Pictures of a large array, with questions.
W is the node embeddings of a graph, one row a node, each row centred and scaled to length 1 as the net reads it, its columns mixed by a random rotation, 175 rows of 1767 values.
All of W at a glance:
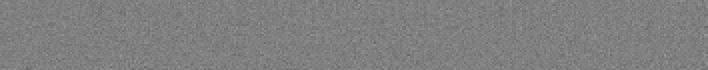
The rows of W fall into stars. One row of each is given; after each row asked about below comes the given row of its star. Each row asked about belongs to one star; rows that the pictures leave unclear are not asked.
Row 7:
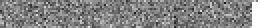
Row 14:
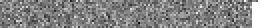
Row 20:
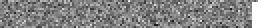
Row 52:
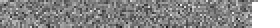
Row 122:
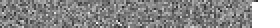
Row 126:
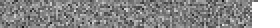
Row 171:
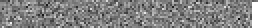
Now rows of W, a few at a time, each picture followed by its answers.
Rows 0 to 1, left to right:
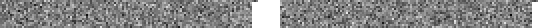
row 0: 122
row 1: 14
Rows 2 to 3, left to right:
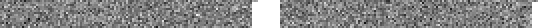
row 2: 126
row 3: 52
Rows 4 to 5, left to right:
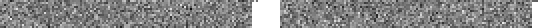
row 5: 14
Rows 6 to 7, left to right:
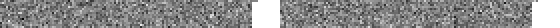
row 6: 122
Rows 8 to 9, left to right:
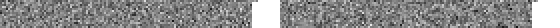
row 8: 7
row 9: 20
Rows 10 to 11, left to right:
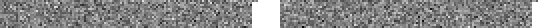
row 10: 7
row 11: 126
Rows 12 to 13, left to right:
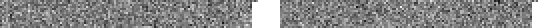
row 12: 52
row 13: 7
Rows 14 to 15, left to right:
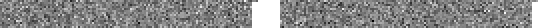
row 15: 20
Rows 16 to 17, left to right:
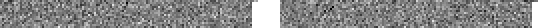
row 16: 7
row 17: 171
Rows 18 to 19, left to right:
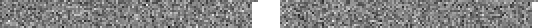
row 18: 122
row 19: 122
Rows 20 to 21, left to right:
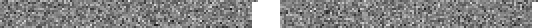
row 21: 171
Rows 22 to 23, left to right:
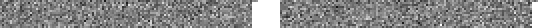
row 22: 122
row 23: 14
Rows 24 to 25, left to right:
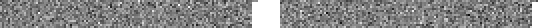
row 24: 171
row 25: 7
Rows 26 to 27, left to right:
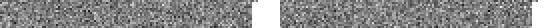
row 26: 7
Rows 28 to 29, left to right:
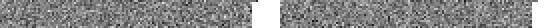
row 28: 122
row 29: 14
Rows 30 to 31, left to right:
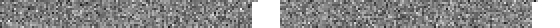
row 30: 7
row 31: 52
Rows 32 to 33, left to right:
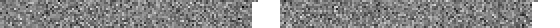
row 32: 171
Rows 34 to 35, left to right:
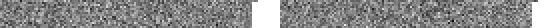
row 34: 20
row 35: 20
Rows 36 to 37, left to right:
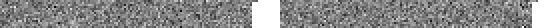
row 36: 14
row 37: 171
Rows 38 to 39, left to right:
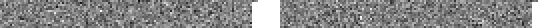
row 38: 122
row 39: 171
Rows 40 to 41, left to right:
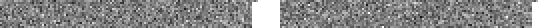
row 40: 14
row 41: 52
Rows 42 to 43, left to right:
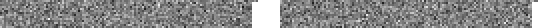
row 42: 171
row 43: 14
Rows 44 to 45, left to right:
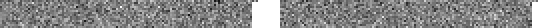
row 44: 7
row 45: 7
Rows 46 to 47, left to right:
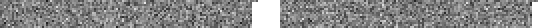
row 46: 7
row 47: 126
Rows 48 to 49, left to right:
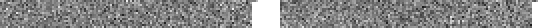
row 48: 52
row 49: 52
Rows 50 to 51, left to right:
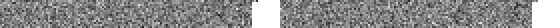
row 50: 126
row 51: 171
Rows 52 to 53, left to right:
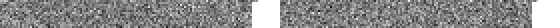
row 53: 20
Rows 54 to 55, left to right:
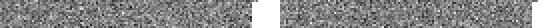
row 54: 171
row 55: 122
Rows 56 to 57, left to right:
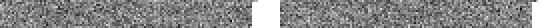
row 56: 7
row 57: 52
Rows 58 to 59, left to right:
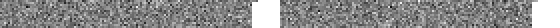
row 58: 171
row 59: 7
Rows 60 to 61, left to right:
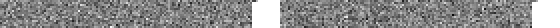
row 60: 52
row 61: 122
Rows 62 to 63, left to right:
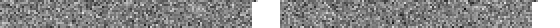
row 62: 52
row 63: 52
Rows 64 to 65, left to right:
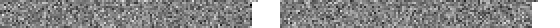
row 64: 7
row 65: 14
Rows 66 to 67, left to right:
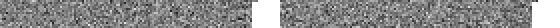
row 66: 171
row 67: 171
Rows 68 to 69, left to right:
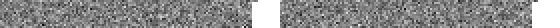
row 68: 20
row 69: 14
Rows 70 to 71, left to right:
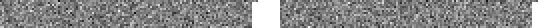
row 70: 171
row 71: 126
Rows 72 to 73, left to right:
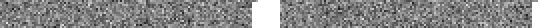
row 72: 171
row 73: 171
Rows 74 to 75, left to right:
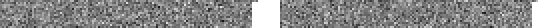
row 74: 126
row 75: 52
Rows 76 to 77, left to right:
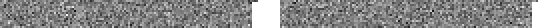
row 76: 122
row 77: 126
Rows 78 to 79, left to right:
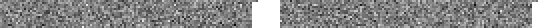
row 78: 20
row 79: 7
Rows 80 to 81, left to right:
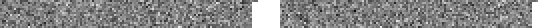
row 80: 20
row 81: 122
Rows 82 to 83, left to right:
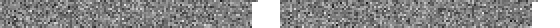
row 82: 171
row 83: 7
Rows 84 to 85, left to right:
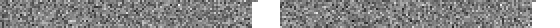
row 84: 14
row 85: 52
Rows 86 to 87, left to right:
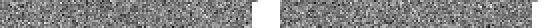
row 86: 52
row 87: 20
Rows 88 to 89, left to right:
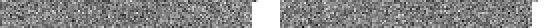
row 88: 52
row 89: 126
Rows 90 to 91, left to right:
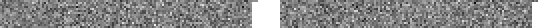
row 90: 171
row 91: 171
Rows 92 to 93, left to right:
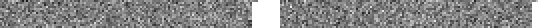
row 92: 20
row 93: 7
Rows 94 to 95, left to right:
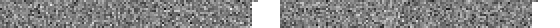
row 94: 126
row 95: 126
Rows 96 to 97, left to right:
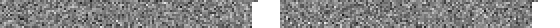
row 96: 122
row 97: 171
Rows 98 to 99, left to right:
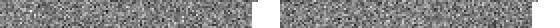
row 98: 171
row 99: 7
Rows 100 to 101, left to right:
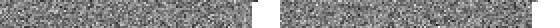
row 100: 122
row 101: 20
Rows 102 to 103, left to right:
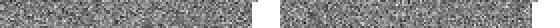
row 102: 7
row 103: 171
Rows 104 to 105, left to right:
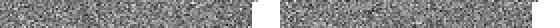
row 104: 7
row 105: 7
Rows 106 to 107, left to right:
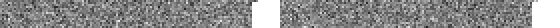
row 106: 14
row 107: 7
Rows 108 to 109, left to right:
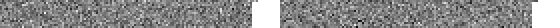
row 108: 7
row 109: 122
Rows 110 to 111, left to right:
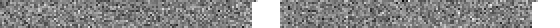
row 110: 52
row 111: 20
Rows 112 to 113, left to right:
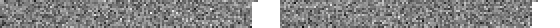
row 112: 14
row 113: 126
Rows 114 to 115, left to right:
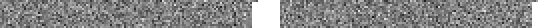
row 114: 122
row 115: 52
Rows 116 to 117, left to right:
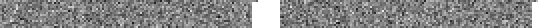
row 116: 122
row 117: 14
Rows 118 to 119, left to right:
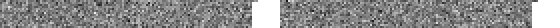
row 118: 7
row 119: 20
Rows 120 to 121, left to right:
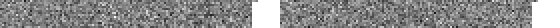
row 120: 126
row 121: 52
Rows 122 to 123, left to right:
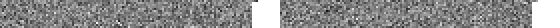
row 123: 171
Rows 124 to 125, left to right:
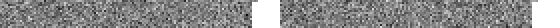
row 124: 14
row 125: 122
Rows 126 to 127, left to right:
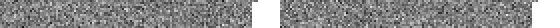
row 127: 7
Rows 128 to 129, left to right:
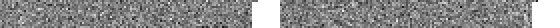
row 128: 20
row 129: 122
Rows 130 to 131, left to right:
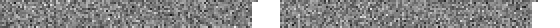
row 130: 126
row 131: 171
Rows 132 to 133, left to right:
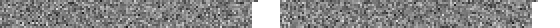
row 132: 14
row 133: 52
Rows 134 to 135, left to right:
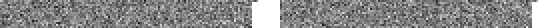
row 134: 14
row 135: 52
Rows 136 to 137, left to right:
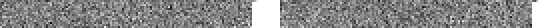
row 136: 126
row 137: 52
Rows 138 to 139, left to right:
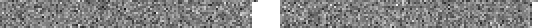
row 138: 52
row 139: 126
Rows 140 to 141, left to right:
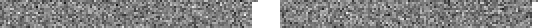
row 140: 52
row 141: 126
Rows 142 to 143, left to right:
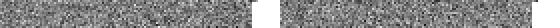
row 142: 20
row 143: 122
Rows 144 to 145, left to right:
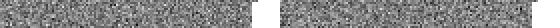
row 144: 171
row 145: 14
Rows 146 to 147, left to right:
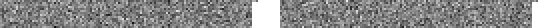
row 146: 126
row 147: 171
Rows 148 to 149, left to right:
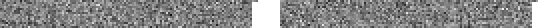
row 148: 126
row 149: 14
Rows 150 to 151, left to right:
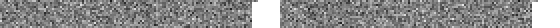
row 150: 20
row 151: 7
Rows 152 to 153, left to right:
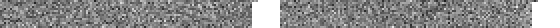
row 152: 7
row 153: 52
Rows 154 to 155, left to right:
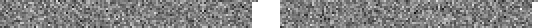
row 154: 171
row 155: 7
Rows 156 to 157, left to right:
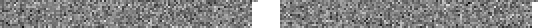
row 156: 126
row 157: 122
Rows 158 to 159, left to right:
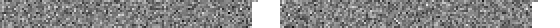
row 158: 7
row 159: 122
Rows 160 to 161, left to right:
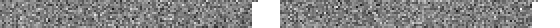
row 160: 7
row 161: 7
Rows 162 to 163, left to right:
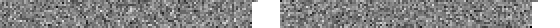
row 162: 14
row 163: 122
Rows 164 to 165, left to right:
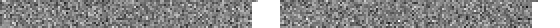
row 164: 52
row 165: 171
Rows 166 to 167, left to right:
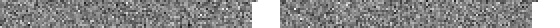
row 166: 52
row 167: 171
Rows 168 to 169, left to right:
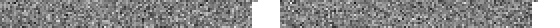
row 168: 126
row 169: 126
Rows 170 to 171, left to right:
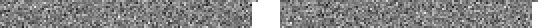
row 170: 126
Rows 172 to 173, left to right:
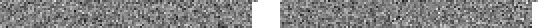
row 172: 122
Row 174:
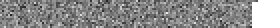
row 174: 122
